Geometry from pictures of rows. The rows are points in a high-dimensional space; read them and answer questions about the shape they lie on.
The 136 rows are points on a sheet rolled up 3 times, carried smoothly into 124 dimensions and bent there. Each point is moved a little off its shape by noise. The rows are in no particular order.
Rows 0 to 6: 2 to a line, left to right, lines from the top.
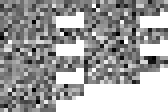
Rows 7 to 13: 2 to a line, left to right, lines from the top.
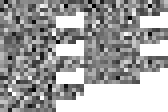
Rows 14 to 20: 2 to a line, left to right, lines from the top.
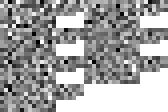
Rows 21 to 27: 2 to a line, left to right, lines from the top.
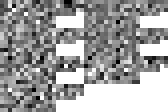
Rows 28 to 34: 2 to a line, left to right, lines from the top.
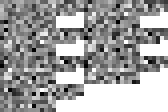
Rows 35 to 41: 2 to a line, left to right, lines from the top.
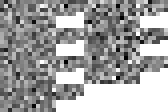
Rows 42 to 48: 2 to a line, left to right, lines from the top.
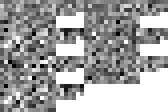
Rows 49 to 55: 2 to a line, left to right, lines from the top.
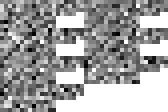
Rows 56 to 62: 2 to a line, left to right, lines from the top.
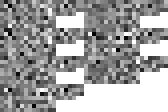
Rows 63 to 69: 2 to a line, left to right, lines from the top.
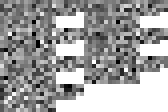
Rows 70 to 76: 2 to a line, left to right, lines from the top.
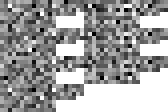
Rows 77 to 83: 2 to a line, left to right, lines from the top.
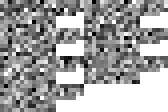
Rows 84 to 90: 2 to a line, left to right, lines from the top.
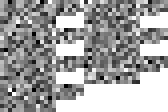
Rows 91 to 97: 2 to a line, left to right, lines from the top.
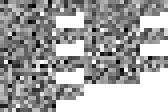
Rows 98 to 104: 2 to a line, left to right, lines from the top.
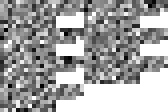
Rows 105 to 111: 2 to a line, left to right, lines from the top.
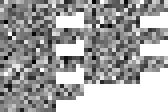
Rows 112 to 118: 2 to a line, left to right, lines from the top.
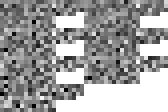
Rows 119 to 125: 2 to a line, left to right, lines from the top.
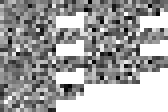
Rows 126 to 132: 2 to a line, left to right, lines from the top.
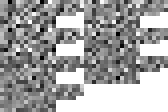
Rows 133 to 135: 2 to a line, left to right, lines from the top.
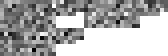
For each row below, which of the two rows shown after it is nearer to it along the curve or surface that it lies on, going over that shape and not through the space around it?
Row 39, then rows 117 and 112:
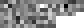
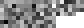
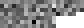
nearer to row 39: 112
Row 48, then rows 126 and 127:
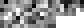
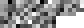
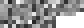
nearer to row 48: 127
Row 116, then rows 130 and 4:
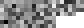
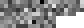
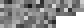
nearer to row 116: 4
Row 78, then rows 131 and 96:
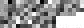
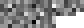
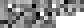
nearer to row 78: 96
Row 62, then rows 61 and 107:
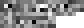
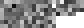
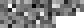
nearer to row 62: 107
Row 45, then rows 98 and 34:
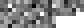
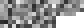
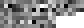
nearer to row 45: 34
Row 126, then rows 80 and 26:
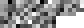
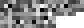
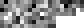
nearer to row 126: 80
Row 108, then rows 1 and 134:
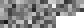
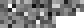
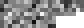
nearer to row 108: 1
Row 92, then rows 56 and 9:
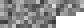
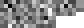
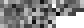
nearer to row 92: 9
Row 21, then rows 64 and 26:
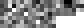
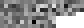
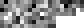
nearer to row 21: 26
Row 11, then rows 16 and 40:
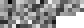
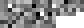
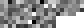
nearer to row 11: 40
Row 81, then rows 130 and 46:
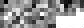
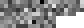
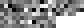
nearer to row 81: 46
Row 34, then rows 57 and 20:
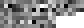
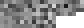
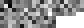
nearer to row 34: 57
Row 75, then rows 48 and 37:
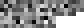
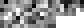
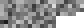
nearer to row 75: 48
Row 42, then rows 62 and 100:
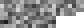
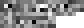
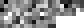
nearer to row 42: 62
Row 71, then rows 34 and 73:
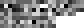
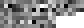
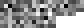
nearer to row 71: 73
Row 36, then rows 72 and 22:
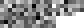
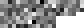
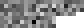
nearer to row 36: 72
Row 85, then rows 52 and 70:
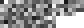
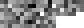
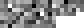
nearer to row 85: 70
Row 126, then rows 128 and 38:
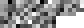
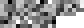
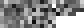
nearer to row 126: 128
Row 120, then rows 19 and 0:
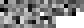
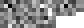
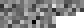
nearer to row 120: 19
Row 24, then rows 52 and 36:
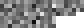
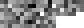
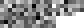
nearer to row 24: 52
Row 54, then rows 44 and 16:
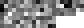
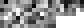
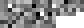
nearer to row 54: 44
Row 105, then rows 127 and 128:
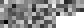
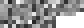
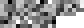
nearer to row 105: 127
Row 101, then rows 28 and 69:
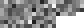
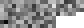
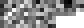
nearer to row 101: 28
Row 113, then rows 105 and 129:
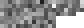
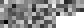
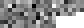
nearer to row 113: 105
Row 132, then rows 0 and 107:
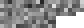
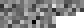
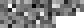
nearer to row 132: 0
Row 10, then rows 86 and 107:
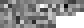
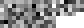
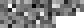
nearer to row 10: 107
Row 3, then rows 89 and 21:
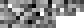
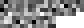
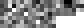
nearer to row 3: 21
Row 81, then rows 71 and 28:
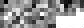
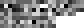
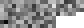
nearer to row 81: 71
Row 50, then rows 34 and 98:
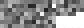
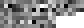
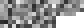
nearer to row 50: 34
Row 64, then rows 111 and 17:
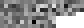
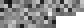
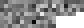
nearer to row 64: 17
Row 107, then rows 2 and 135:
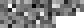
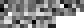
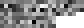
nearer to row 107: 135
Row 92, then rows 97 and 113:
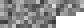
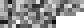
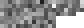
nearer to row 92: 113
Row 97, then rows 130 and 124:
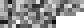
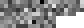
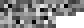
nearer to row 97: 130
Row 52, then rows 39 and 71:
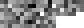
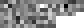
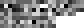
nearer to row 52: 39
